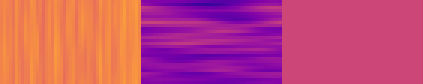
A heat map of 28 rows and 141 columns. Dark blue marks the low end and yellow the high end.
The table splits into one row of 3 panels. Panel 1,1: high, streaked downward, faint in contrast. Panel 1,2: low, streaked across. Panel 1,3: middling, flat.
